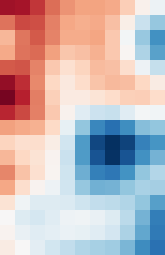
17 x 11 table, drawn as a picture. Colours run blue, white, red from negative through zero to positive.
Calmest part: top middle. Slope: up to the top left. Lone odd cells: none. Average level on the scale: 50%.
